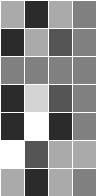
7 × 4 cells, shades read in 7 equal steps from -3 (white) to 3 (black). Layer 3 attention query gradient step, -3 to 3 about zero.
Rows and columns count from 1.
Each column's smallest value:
-3 -3 -1 -1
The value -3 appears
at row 5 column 2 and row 6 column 1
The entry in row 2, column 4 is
0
